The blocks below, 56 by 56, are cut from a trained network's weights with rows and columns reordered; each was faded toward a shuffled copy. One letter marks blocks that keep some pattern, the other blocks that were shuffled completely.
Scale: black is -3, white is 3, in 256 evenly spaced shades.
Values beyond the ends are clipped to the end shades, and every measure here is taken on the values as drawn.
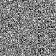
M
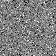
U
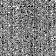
M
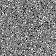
U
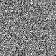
M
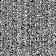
M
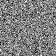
U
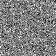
U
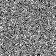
U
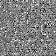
M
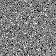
U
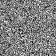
U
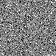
U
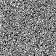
U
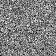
U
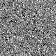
U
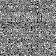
M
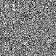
M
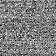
M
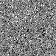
U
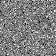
U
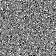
U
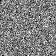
U
